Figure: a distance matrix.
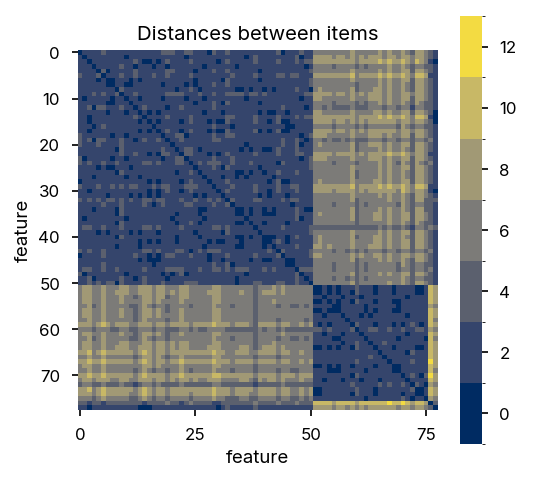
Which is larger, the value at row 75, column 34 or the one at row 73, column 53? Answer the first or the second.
the first
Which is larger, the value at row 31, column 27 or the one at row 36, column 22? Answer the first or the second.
the second
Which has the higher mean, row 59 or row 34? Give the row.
59
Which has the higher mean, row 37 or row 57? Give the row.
57
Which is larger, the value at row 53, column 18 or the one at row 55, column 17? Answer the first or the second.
the first
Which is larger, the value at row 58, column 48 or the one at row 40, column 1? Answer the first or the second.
the first
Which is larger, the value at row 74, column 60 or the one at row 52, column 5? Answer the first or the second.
the second
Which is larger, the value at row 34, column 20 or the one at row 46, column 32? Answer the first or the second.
the second
